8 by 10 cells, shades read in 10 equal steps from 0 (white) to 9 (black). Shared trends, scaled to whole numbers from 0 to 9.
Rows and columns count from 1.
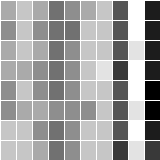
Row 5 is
4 2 4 5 4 2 2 6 0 9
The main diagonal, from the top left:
3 2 3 5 4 4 2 7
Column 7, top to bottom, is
2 2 2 1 2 2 2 2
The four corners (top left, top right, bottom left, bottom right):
3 8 2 7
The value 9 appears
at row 5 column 10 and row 6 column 10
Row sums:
36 38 36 37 38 40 35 35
